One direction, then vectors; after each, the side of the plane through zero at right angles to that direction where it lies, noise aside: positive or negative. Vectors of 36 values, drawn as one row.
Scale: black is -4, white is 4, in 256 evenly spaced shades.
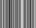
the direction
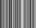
positive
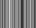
negative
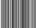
negative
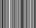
negative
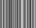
positive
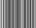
positive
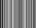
negative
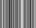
positive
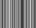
negative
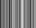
positive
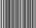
positive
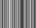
negative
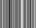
positive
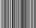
negative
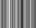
negative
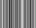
positive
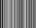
negative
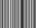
negative
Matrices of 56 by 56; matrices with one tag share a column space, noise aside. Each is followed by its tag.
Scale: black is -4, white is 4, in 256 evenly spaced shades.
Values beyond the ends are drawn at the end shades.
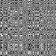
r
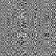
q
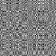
r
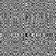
q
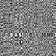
q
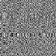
q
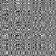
r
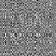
q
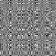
r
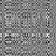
q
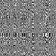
q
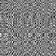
q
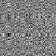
q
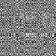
q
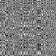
r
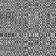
q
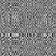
q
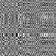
q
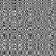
r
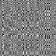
r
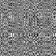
q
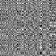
r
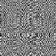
q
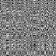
r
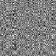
r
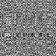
q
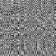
r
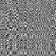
r
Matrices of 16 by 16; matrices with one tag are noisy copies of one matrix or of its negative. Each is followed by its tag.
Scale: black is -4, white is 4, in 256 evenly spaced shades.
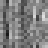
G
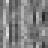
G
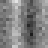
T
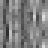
G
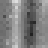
T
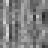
G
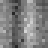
T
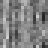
G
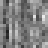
G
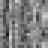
G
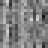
G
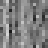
G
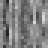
G
